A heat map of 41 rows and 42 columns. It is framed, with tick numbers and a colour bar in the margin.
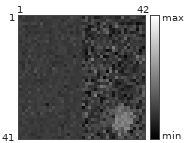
The left part is calmer, up to a seam about 50% of the way across. One bump rises in the bottom right. There are no regular stripes. The ninth with the highest average is the bottom right. The halves do not mirror each other.
